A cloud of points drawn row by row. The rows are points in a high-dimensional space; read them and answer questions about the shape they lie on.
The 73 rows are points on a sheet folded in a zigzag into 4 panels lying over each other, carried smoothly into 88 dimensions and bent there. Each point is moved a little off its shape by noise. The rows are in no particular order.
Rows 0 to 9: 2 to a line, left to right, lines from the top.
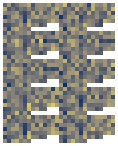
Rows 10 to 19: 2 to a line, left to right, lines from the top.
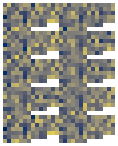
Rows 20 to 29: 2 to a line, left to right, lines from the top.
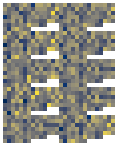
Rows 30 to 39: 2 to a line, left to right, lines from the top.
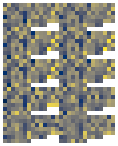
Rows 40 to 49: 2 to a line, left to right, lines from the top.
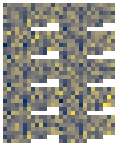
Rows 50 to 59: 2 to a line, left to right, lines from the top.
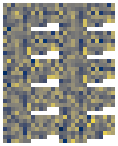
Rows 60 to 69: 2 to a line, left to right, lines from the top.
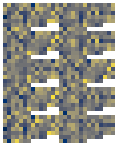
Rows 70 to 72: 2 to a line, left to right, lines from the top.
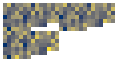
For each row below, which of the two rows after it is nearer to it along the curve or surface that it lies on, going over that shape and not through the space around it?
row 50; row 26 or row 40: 26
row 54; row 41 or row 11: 11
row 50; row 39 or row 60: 60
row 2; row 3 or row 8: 8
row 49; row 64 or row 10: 64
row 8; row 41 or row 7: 7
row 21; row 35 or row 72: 35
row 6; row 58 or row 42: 58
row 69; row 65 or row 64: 65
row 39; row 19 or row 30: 19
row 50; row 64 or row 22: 22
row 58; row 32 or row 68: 32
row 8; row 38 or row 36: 38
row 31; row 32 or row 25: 32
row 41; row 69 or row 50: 69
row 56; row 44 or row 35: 35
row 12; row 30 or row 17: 17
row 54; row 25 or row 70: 70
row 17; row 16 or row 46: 16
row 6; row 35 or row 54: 35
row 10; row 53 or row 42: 42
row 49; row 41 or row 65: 65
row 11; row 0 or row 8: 8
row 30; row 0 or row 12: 0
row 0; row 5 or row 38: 38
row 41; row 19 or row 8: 8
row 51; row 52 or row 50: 52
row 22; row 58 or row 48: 58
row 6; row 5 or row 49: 49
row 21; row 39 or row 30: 30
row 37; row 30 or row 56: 30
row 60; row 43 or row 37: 37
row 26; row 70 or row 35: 70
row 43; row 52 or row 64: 64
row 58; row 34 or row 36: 34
